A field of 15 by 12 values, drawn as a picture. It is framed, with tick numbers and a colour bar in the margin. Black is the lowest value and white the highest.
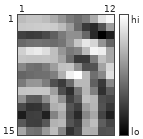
Concentric rings centre on the bottom left. The halves do not mirror each other. Overall the values sit about 50% of the way up the scale.
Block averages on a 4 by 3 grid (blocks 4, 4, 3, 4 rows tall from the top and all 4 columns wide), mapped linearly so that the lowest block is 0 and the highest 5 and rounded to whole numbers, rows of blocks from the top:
443 / 555 / 422 / 022
